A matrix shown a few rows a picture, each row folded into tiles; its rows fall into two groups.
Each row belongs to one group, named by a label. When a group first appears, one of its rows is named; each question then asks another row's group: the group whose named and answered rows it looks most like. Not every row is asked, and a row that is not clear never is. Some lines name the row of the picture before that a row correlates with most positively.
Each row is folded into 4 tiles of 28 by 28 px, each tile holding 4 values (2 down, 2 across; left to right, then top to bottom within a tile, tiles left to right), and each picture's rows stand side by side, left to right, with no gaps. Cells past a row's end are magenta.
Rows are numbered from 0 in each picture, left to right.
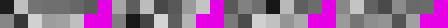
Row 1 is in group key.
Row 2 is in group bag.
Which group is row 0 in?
bag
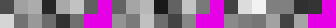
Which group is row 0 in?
bag
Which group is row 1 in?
bag
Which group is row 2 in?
bag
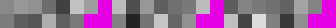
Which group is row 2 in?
bag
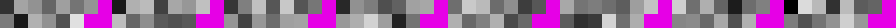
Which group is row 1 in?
bag
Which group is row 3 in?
bag
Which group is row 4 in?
bag
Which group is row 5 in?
key
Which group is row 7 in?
bag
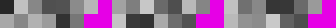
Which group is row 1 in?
key
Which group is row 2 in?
key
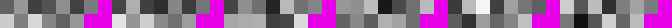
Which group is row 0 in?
bag
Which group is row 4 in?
bag
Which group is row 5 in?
key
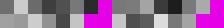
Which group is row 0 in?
bag
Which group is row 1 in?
key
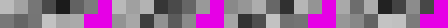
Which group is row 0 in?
key
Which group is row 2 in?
key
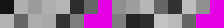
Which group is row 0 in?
bag
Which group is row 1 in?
key
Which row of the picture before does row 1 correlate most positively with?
2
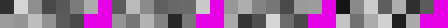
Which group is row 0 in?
bag
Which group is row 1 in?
bag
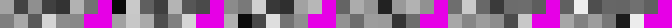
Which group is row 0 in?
key
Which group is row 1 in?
bag
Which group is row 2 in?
key
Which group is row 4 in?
bag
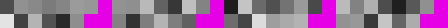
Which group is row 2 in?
bag
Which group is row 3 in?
key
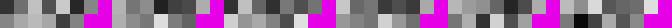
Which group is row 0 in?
bag
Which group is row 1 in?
key
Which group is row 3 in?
key
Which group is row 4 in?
key
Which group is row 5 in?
key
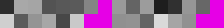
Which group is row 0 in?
bag
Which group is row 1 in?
key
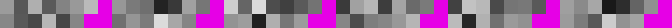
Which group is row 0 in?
key
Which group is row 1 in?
key
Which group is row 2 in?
key
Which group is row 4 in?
bag
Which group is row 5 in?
key
